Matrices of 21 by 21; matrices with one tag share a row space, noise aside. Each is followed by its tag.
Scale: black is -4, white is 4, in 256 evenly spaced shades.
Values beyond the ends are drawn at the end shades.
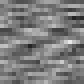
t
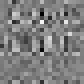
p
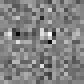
p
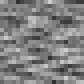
t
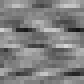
t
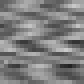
t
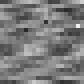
t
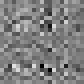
p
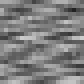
t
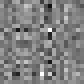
p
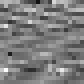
t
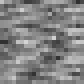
t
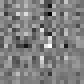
p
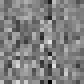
p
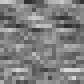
t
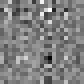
p
